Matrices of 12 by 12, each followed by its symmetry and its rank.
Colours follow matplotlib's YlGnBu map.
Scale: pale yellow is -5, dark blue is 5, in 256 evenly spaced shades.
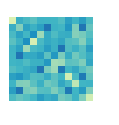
symmetric, full rank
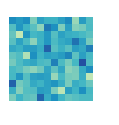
neither, full rank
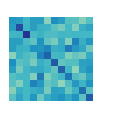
symmetric, full rank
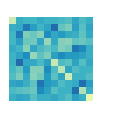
symmetric, full rank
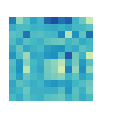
neither, rank two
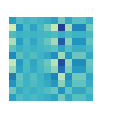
neither, rank one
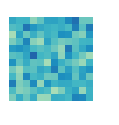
neither, full rank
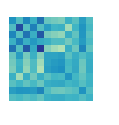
symmetric, rank two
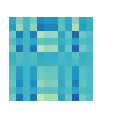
neither, rank one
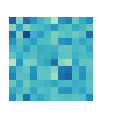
symmetric, rank two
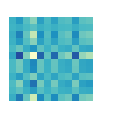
neither, rank one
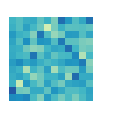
neither, full rank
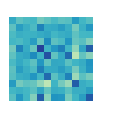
symmetric, rank two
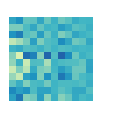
neither, rank two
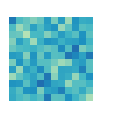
symmetric, full rank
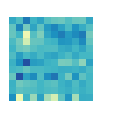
neither, rank two
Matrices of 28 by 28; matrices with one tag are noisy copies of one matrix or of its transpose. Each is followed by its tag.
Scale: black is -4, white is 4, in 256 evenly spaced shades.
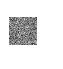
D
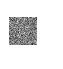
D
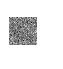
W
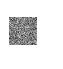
D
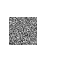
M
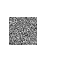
M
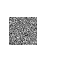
M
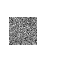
D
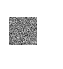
M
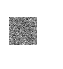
W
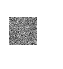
D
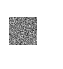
M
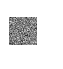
M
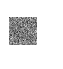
W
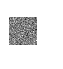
M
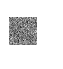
W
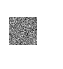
M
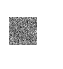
W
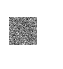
W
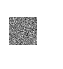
M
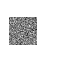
M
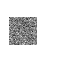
W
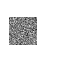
M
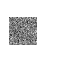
W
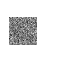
W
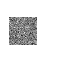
D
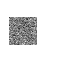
W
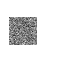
W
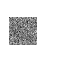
W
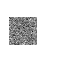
W
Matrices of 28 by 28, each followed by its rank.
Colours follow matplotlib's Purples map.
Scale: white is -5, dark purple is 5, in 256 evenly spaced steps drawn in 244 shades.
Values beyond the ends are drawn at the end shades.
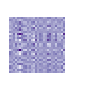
two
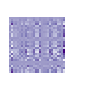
two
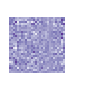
five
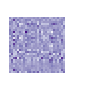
five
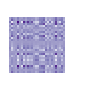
two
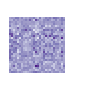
five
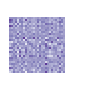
five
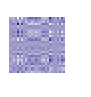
two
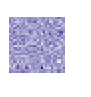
five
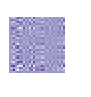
two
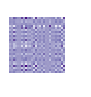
two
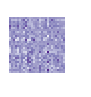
five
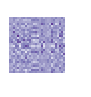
five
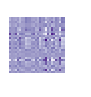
two
